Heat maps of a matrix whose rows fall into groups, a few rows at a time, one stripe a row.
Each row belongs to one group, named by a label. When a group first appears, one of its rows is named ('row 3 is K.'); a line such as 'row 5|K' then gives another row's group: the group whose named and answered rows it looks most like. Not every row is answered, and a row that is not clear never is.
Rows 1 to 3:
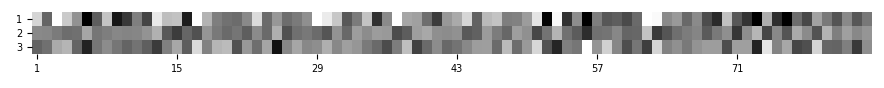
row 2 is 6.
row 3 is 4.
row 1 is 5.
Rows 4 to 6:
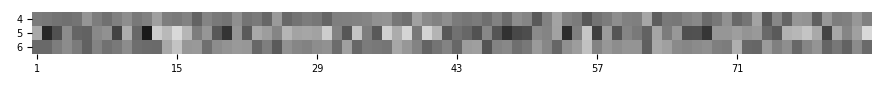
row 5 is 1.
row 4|6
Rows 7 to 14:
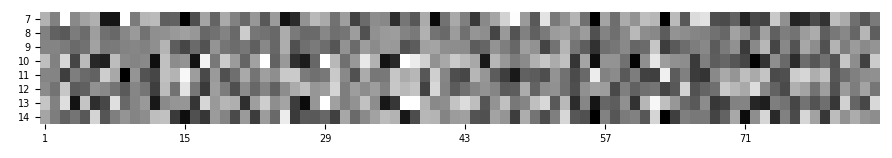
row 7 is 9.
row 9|6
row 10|5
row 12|1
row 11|1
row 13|5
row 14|6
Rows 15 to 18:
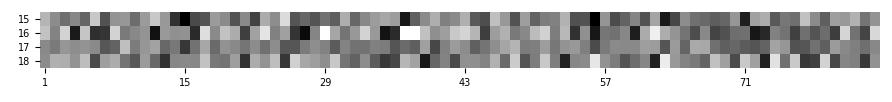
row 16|5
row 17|9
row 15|6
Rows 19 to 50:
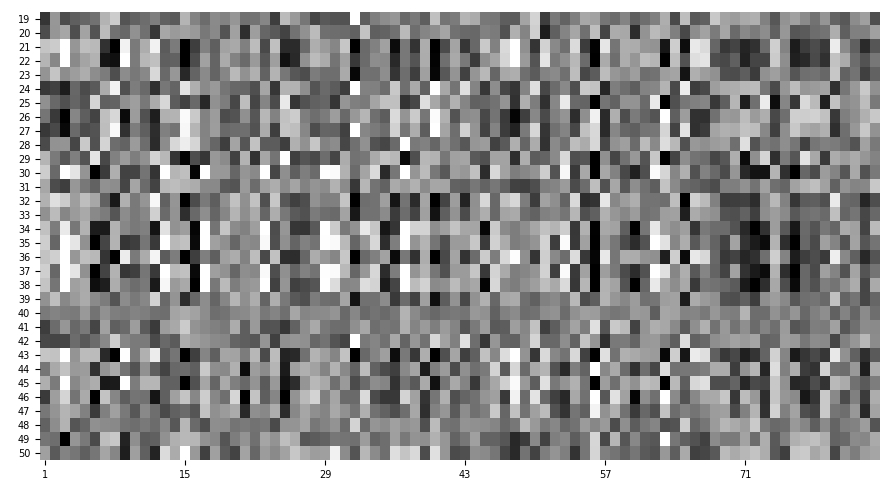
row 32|9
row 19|1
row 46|4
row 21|9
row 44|4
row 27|1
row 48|1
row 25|6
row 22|9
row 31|1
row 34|5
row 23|9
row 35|5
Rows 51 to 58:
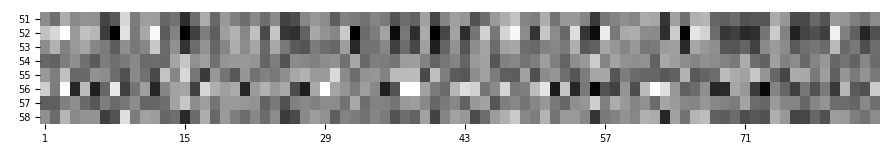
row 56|5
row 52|9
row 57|4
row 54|4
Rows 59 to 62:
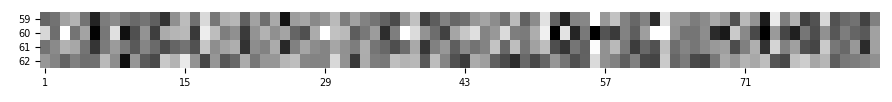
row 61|4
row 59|4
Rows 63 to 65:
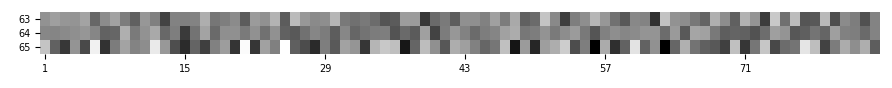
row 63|4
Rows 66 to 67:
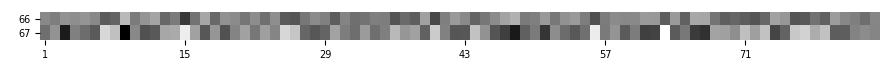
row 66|9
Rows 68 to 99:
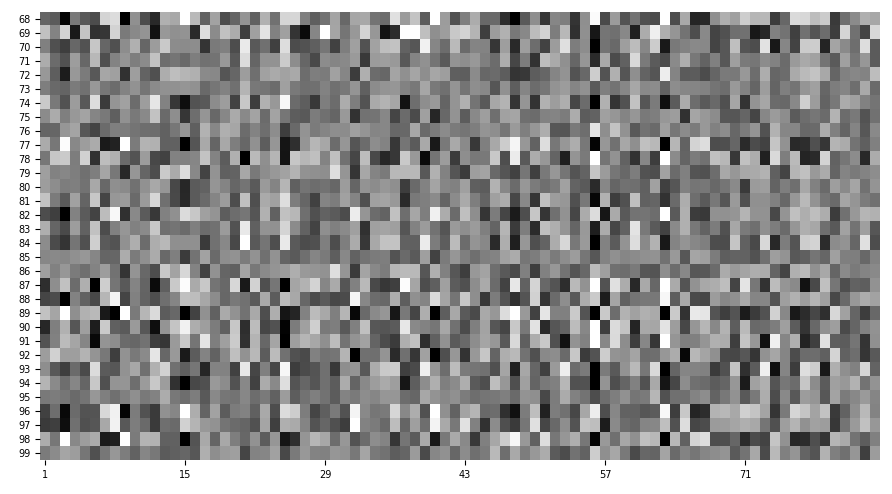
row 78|4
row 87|4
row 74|6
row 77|9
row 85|9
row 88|1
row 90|4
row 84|6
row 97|1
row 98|9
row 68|1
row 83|6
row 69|5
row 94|6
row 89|9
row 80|6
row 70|6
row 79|1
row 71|6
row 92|9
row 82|1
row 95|6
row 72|1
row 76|4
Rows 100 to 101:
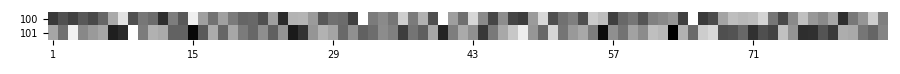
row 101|9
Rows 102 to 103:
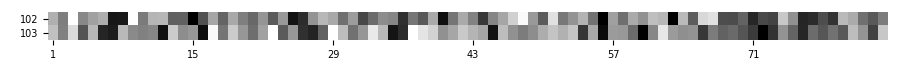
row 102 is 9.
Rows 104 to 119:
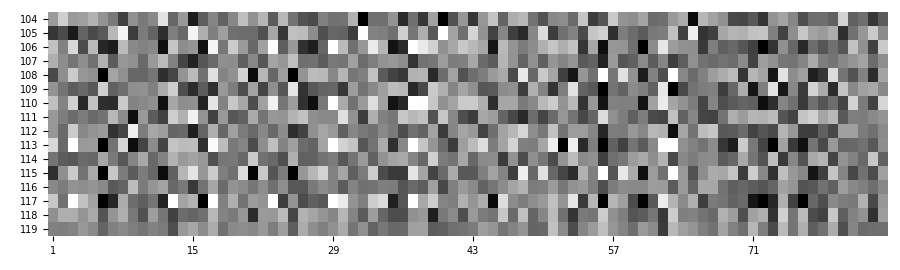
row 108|4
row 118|4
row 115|4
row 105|1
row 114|6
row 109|6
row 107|6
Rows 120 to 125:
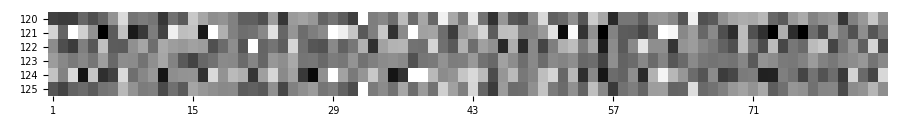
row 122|6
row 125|1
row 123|6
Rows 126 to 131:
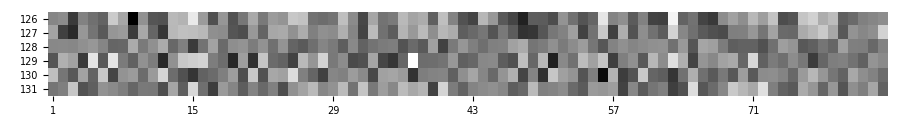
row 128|9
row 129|4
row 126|1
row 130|6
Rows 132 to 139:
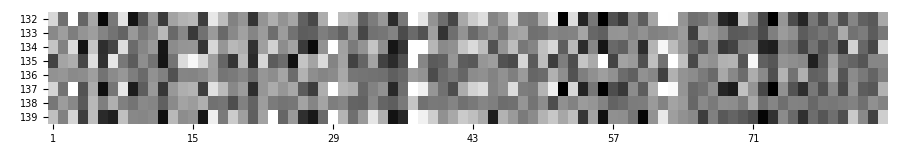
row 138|4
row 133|9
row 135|4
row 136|4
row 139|5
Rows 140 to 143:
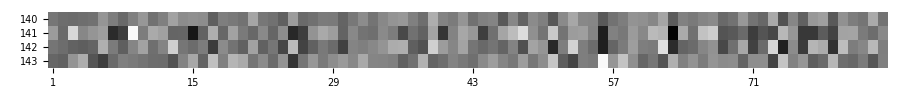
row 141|9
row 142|6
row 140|6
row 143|4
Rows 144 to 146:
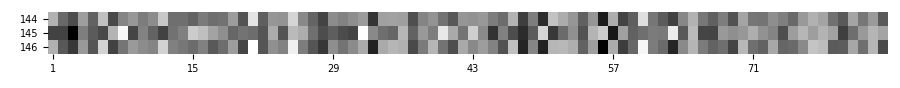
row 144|6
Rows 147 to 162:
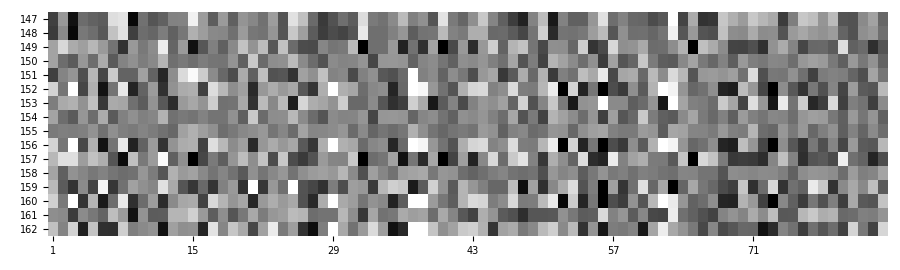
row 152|5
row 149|9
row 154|6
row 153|4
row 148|1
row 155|4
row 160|5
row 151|4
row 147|1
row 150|6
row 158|1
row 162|5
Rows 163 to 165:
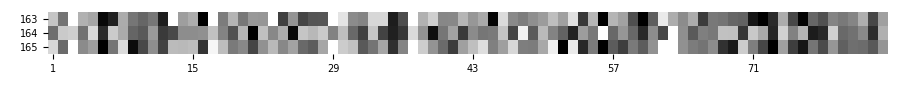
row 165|5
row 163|5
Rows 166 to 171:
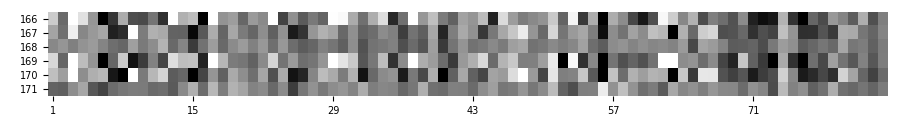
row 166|5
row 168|9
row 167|9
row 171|4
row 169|5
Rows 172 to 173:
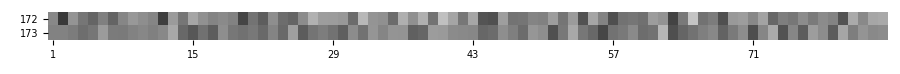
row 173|6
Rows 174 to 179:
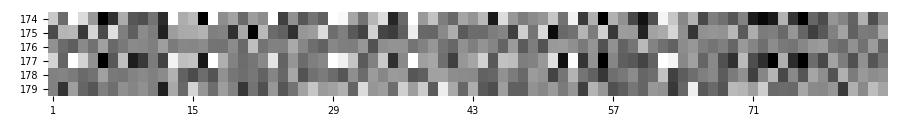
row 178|6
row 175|4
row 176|6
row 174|5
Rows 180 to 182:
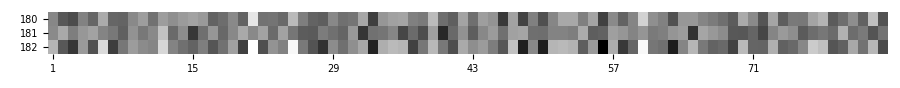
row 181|9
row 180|6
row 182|6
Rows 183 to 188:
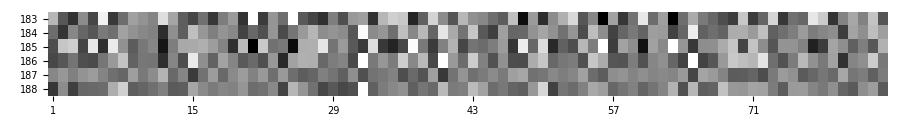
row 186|1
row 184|1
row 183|6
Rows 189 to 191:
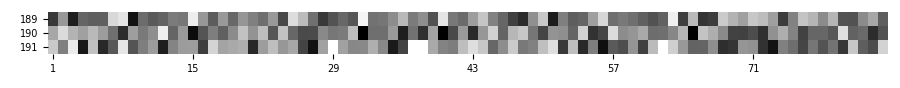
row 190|9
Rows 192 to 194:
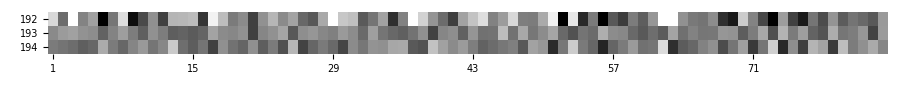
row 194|6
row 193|4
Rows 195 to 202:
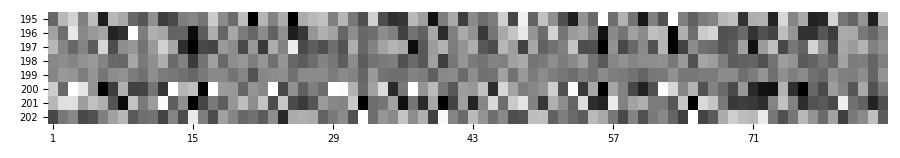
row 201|9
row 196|9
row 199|4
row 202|1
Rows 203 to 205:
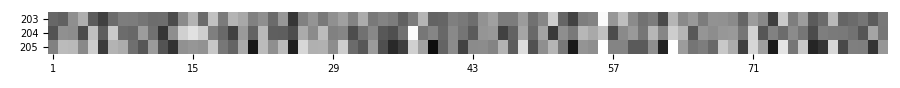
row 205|4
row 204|4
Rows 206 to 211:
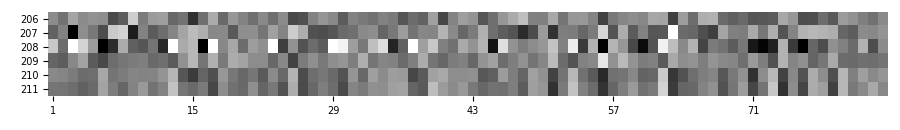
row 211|6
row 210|6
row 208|5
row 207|1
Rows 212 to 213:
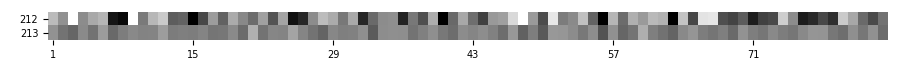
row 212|9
